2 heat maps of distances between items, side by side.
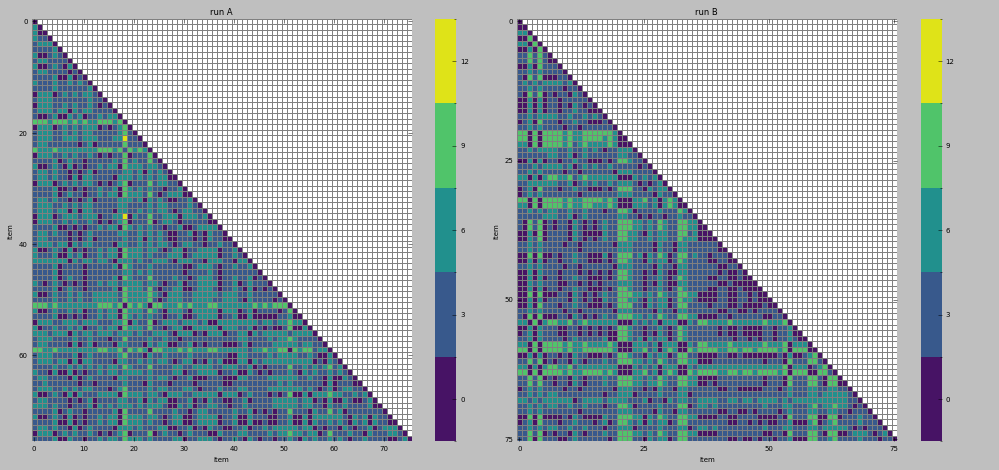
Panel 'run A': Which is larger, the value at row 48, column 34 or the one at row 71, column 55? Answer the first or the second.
the first
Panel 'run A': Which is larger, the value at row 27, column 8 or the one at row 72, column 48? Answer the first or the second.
the first
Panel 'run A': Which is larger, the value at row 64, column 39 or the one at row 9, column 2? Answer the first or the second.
the second
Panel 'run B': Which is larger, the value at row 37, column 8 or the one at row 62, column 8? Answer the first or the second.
the second
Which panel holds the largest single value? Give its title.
run A
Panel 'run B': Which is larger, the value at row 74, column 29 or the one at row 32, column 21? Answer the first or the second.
the first
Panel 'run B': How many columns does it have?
76
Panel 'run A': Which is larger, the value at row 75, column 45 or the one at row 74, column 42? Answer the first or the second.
the second
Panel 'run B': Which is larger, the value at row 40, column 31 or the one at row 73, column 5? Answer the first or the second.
the second
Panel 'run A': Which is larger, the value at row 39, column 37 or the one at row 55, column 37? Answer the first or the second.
the first
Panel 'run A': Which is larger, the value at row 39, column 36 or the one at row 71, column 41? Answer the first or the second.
the first
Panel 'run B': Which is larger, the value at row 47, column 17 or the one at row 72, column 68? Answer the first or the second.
the second
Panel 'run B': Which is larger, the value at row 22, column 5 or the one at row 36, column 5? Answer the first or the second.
the first
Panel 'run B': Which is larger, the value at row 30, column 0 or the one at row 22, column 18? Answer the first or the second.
the second
